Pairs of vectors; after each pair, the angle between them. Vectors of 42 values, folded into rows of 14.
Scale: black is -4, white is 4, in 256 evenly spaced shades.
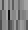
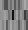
orthogonal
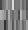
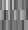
partly aligned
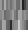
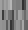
partly aligned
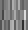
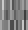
nearly opposite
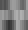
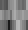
nearly parallel
